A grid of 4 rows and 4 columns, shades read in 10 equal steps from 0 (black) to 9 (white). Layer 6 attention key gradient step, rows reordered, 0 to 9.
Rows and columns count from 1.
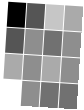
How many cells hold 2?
0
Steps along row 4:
down down same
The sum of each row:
16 17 22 22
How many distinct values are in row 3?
2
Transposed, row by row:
0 3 6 9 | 3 5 5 5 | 7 4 6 4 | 6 5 5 4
